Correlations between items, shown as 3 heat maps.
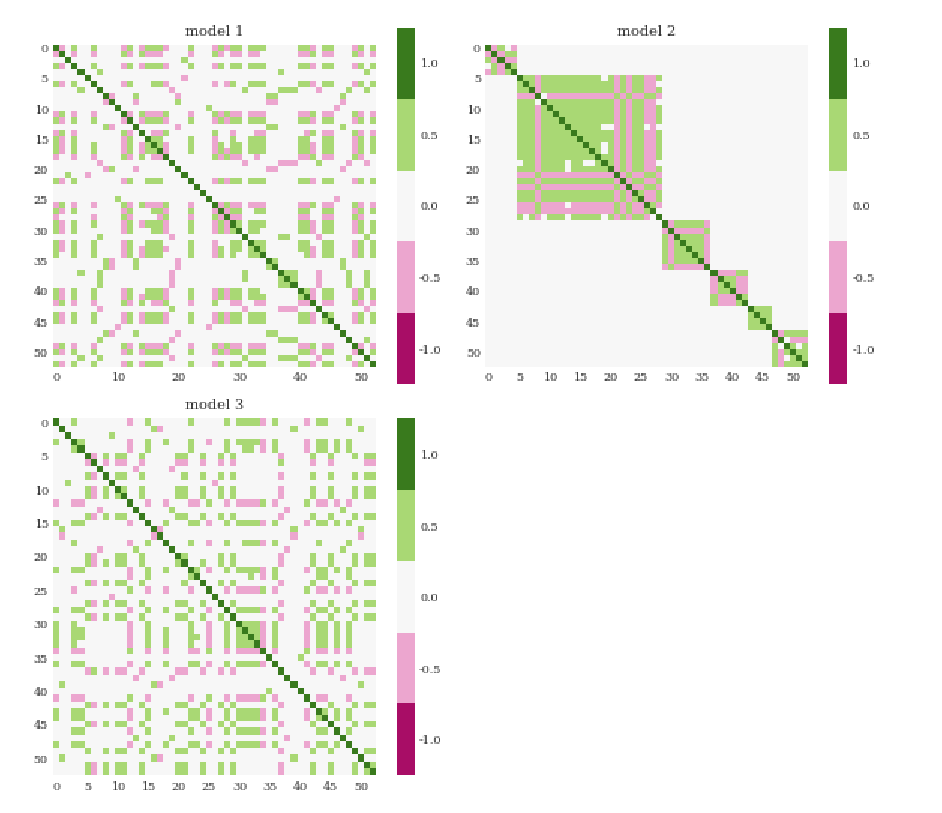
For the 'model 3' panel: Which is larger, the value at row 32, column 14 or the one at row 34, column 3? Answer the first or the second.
the first
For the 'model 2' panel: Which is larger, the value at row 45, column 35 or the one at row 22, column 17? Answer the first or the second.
the second
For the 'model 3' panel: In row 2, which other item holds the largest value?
9
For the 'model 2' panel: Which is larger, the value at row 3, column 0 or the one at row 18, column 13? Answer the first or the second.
the second
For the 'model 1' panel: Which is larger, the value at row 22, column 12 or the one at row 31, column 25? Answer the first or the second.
the first
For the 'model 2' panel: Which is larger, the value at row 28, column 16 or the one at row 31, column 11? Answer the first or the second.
the first
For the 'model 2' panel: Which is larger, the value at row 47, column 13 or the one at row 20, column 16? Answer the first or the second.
the second
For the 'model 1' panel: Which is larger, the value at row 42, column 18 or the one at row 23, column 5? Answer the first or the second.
the first
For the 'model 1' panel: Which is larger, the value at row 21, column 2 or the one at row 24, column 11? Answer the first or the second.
the first
